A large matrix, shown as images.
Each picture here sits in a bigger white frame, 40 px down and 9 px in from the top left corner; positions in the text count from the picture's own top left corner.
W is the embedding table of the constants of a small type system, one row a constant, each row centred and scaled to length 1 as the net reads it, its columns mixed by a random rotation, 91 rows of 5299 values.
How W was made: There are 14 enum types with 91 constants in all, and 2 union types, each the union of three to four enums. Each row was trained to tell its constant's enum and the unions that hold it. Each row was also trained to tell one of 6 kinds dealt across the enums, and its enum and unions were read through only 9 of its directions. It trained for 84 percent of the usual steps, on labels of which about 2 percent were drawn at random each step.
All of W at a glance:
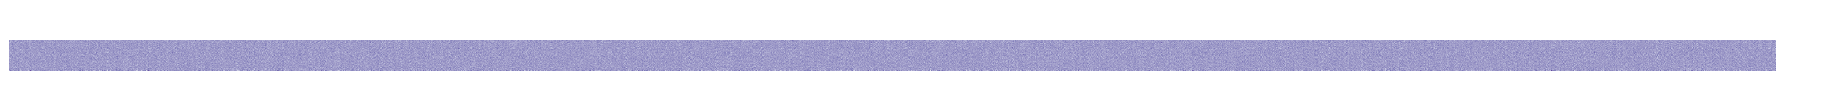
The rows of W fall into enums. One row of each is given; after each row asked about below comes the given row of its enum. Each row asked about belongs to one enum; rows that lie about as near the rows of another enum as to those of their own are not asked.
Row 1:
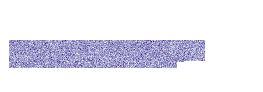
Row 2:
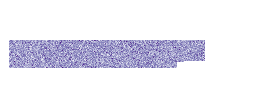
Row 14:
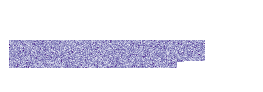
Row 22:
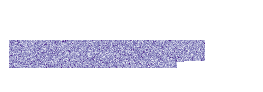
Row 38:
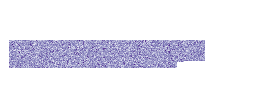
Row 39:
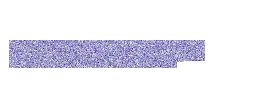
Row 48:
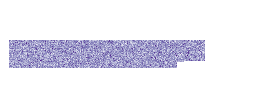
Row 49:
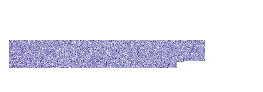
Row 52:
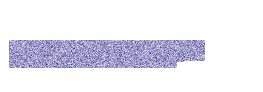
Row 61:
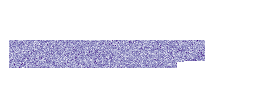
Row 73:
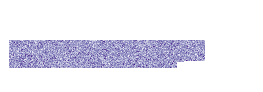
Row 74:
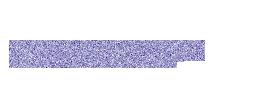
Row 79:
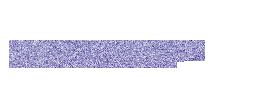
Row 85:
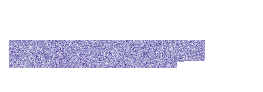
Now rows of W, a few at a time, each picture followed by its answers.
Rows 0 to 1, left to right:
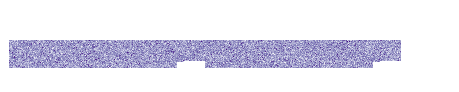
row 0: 52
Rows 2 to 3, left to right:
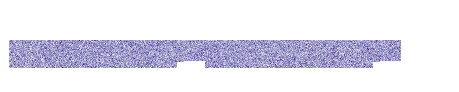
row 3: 49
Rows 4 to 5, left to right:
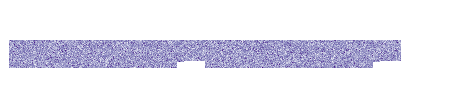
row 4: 14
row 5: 2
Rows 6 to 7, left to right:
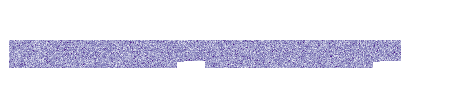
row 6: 2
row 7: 85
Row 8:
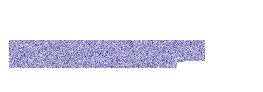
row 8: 2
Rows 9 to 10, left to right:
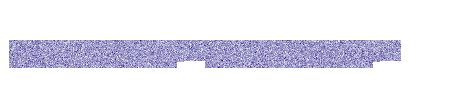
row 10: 52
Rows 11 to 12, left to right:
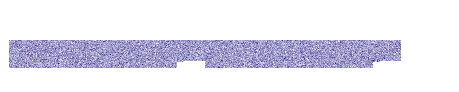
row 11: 48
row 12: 52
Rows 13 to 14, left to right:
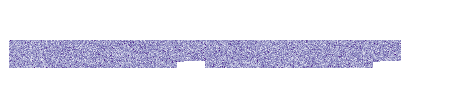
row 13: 2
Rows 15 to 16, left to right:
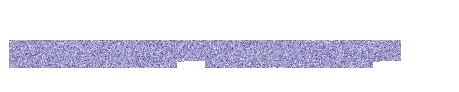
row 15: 73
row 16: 52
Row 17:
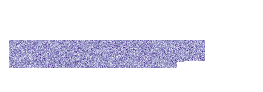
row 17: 1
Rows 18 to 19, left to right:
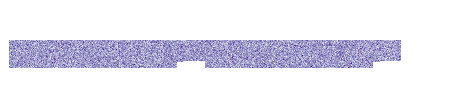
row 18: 38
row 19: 14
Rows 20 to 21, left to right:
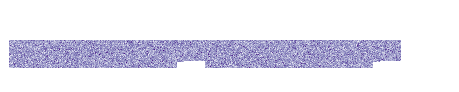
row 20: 2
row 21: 1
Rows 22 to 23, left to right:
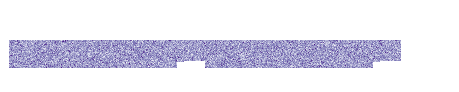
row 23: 1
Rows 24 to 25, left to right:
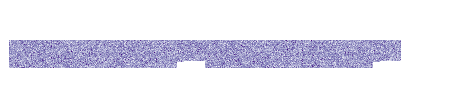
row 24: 1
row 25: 1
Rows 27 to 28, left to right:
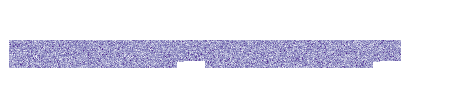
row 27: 48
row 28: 74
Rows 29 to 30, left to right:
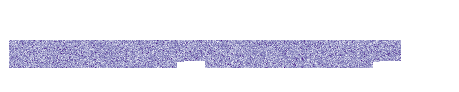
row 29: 2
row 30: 74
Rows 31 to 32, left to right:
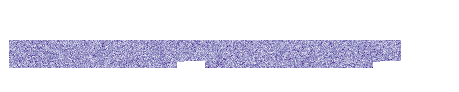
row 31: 73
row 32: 22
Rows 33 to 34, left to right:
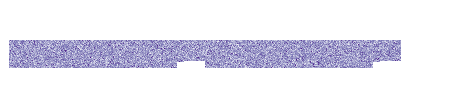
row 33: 14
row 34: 74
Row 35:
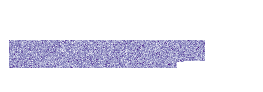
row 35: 49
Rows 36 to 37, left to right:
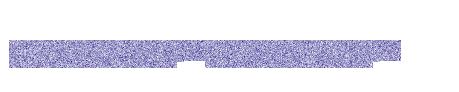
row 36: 74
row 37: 39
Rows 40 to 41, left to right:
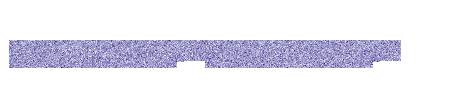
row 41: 52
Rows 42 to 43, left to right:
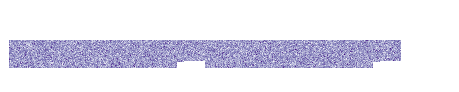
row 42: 14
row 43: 79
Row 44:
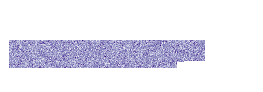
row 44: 85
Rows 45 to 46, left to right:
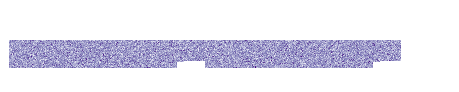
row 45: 79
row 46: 73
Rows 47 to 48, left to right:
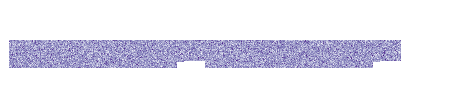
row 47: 22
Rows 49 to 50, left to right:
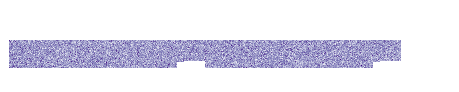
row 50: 48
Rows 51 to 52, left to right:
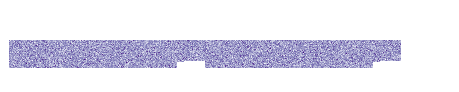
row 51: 48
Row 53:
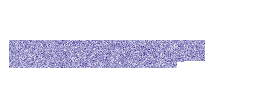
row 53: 74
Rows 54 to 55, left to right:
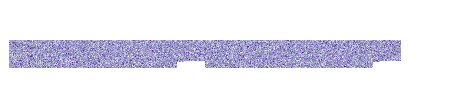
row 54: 48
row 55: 38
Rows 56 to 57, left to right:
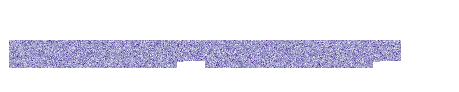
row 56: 85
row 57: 1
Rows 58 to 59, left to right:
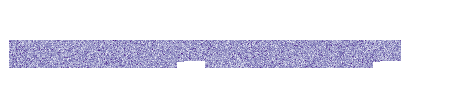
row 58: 22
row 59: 14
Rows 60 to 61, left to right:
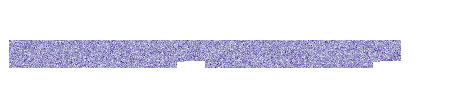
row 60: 74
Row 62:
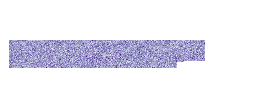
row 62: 52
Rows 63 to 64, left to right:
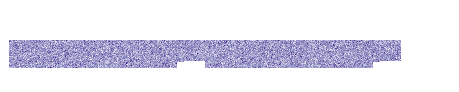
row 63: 48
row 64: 2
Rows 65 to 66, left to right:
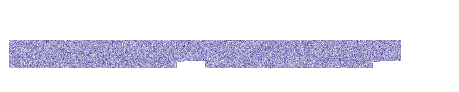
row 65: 39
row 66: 61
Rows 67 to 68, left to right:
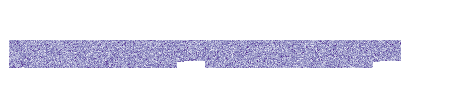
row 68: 38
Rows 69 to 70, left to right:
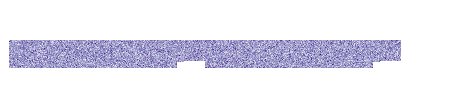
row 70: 22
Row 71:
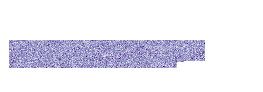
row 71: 52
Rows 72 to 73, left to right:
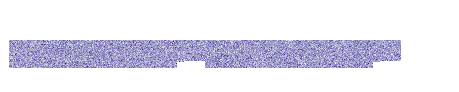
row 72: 61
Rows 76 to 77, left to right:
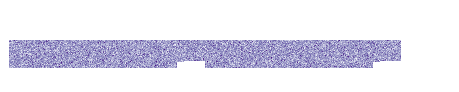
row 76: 39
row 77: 14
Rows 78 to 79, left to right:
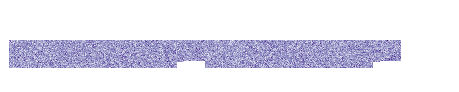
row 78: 74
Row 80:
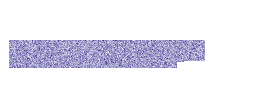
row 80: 22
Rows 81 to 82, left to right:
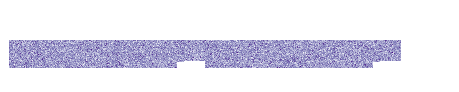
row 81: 1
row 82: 49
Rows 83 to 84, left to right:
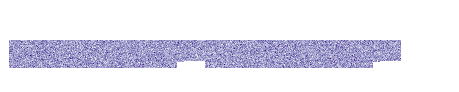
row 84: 61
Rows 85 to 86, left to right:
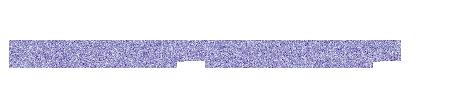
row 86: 61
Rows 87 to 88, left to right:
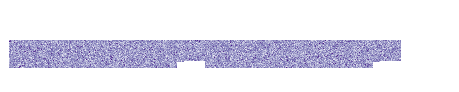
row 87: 61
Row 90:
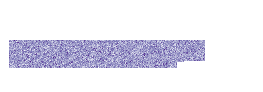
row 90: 39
